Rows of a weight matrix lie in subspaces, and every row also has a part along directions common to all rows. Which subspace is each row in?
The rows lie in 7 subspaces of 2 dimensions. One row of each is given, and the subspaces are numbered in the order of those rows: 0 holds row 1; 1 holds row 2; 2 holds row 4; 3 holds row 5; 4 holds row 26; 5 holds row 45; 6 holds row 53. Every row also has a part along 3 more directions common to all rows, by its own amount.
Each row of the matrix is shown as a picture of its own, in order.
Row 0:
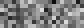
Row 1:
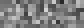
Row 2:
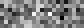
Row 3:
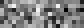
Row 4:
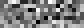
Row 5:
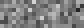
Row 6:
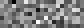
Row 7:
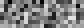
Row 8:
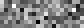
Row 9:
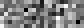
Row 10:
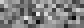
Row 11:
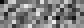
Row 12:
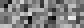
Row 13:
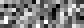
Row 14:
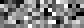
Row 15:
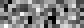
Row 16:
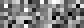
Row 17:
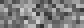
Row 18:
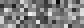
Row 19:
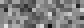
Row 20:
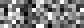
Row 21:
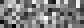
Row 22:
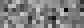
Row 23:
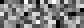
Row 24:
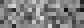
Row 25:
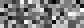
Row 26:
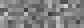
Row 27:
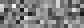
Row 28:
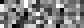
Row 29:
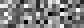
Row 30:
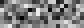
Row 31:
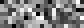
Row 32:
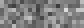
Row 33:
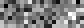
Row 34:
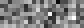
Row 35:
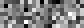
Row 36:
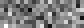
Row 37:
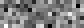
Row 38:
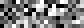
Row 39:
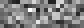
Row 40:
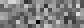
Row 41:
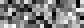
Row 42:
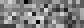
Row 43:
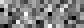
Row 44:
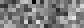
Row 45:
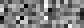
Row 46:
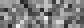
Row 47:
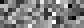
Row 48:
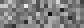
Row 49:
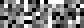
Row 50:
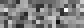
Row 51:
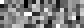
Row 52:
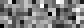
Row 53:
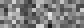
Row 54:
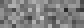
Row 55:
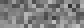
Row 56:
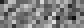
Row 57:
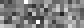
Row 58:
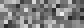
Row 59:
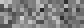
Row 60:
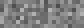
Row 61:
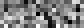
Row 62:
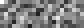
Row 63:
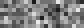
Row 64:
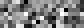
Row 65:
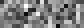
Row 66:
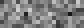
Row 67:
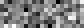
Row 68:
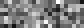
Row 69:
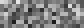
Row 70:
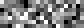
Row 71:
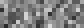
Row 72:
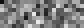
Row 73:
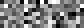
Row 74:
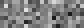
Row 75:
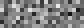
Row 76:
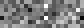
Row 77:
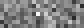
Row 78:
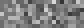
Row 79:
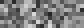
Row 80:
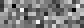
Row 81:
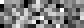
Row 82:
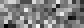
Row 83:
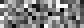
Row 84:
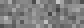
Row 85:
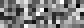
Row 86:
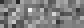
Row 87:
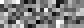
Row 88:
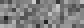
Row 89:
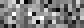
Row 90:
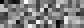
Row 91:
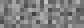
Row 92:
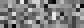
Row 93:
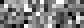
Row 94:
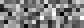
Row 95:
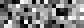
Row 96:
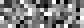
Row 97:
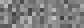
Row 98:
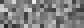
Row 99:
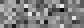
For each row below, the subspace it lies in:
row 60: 5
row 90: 2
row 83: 4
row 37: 6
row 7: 5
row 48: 4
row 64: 1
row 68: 3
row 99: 4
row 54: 1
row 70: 2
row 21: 5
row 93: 0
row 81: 4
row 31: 6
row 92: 0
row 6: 2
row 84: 3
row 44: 3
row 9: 4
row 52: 3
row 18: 5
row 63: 3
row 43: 6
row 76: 5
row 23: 0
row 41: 6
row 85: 0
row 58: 3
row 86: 2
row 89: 4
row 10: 6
